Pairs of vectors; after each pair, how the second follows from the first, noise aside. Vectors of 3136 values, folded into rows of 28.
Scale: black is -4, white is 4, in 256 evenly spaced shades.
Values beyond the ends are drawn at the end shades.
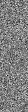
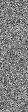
copied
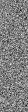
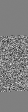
partly zeroed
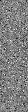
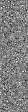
wrapped around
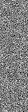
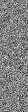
sign-scrambled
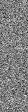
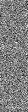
wrapped around
